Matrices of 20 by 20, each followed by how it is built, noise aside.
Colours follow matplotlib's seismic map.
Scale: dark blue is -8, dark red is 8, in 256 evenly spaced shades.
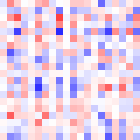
low rank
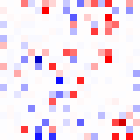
sparse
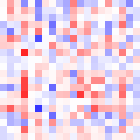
low rank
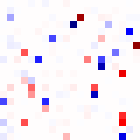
sparse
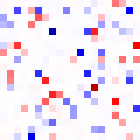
sparse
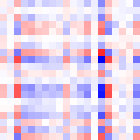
low rank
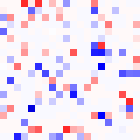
sparse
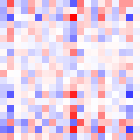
low rank
